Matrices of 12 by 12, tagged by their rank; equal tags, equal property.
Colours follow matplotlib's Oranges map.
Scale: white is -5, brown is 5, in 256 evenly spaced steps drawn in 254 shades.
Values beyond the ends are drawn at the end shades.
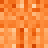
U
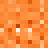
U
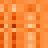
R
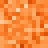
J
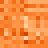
U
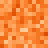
J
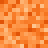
J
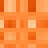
R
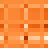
R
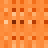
R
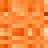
U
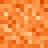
J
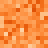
J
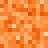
J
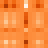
R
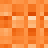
R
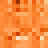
U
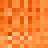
U
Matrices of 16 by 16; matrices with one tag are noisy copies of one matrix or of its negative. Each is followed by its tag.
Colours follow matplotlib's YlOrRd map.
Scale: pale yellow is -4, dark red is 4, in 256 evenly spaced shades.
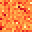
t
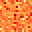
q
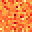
q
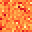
t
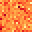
t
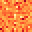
q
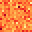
t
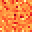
q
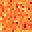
t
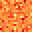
q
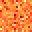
q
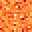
q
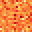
q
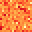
t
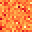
t
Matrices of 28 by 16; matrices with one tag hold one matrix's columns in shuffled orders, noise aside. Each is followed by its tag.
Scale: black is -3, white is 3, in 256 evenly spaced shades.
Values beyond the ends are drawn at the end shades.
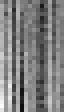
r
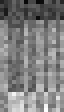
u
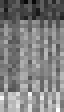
u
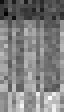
u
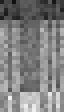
u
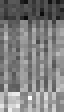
u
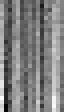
r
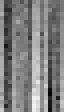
r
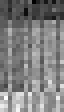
u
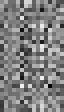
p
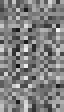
p
